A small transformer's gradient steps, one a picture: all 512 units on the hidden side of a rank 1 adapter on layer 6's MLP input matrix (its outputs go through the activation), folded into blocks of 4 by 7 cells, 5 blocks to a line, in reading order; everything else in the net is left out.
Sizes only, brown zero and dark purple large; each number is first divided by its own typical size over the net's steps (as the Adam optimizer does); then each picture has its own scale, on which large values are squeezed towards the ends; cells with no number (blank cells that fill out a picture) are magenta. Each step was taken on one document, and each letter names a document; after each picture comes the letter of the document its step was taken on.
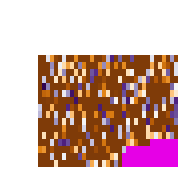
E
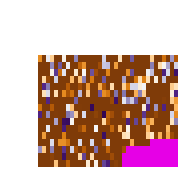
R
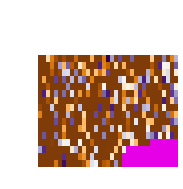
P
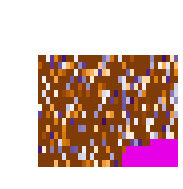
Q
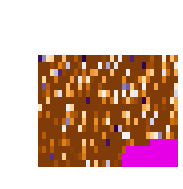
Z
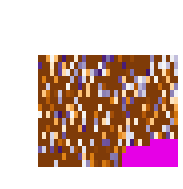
Q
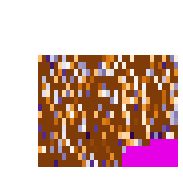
P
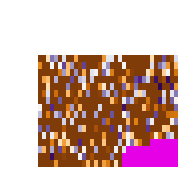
Q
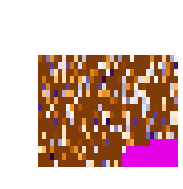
E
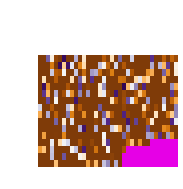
E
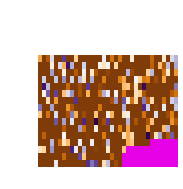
E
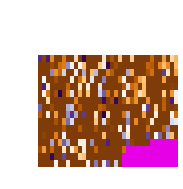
Z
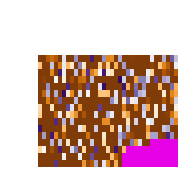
P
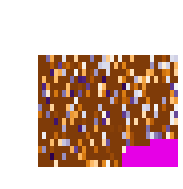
E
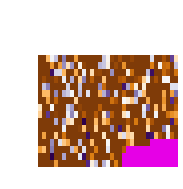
E
